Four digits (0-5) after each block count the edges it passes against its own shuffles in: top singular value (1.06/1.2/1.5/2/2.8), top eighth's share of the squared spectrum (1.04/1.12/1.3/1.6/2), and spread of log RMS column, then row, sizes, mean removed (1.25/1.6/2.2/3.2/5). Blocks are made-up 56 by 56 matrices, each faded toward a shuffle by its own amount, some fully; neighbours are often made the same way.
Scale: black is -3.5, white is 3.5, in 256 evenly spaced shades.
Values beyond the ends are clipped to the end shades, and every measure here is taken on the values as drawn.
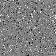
1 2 0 1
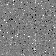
2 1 0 0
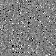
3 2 1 0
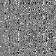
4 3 2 1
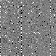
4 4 2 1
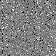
3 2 1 0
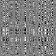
4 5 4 2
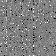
3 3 1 1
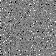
2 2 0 0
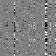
4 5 3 1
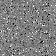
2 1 0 0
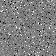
0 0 0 0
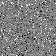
1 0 0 0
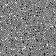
1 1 0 0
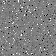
0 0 0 0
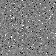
1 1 0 0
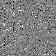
3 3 1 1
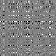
4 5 3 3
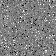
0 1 0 0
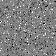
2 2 0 0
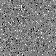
1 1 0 0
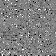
3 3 1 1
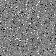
1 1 0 0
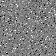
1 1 0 0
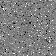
2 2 0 0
